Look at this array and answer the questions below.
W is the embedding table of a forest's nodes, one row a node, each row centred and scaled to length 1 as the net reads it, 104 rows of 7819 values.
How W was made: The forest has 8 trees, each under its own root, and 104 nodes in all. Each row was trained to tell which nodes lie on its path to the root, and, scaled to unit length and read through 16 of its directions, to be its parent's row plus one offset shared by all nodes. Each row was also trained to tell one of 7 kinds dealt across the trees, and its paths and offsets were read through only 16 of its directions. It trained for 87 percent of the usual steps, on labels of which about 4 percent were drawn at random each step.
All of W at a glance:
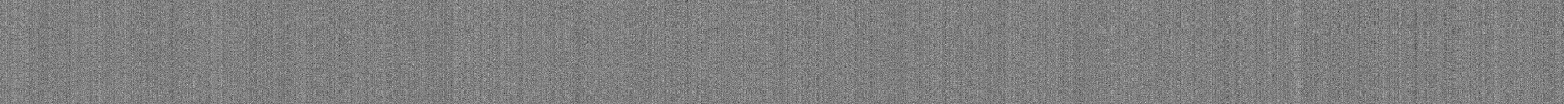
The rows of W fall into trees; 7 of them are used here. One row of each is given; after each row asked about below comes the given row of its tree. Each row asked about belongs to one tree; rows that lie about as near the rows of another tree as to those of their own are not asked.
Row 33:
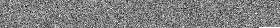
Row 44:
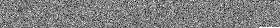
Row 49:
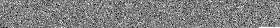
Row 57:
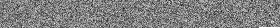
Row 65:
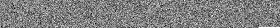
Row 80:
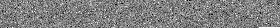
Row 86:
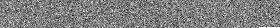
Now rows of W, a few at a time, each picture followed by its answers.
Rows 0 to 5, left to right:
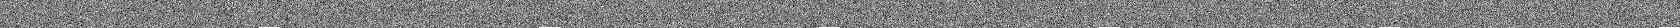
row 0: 33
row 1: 65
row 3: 44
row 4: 33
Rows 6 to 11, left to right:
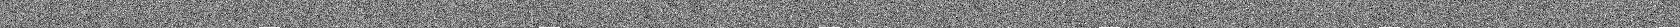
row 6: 86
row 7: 57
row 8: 80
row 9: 65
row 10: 86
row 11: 86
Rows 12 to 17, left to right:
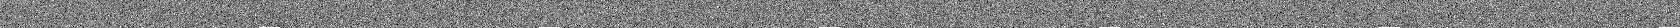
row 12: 65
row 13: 49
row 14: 33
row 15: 33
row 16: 65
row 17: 80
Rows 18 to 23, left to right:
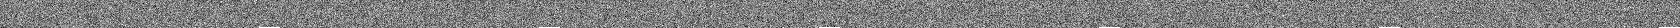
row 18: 49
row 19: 49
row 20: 44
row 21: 65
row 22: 80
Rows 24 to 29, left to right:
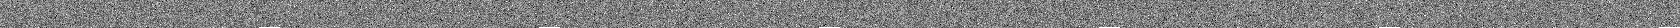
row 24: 33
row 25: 33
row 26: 86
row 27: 33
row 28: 44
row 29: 86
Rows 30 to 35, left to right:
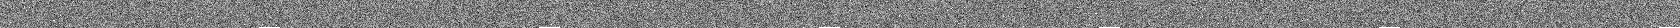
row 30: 86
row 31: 57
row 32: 86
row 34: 80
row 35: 44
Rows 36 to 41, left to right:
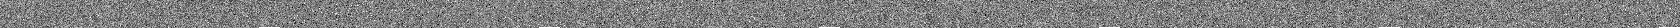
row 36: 49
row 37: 86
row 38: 80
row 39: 44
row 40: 49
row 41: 65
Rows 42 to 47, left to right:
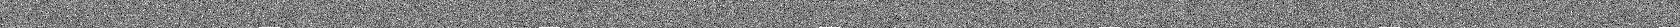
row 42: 65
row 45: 33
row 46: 33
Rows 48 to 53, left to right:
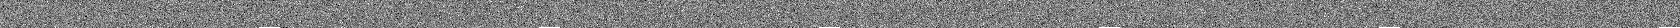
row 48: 33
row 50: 44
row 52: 33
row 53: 49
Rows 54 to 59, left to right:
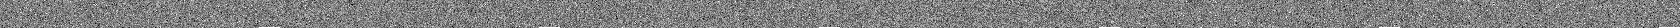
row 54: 65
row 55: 33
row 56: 49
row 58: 33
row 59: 65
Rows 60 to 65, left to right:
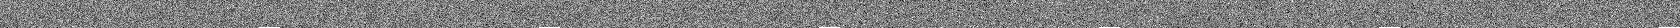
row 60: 49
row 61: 44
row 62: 57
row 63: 86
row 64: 86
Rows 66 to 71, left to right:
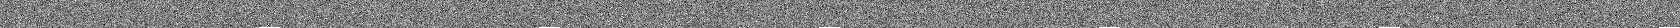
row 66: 65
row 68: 44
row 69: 33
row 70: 57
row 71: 86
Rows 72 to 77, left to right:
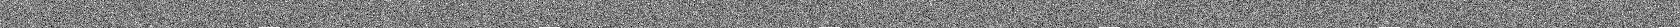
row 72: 65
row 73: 44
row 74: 49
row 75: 80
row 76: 49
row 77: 86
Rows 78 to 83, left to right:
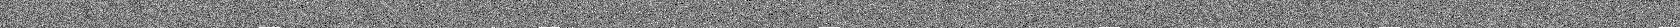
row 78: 80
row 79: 33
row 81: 65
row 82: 49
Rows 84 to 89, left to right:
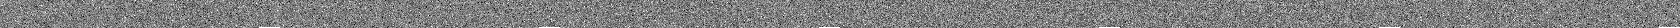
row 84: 33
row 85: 65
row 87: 49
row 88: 44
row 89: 65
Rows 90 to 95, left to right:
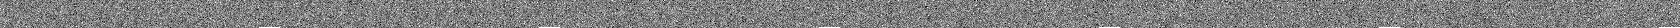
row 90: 86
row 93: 86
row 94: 33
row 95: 86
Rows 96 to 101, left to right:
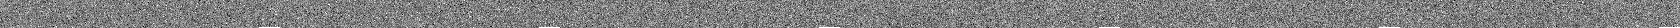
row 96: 65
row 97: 65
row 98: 80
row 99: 86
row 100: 80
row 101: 86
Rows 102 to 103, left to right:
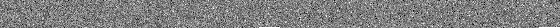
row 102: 44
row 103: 65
